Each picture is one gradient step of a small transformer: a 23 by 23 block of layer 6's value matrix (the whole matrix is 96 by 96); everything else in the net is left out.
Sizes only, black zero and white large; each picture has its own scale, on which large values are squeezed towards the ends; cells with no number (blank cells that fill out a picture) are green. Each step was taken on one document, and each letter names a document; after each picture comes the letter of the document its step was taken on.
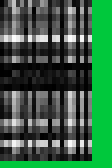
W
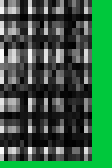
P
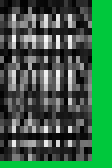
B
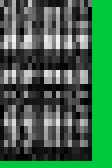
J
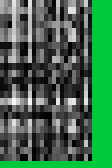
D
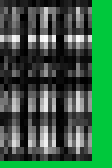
W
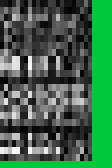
P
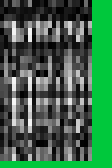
B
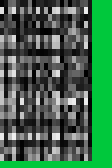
D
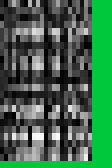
D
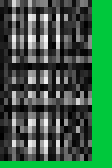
J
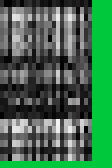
B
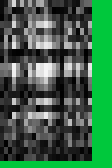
J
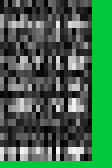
D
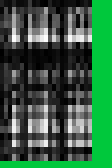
W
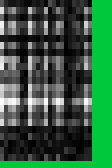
P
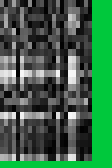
D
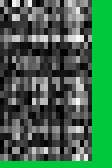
B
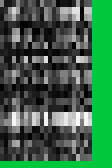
J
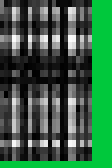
W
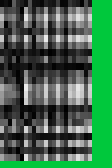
J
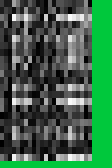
B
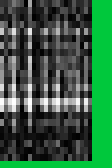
P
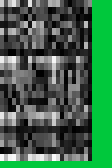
D
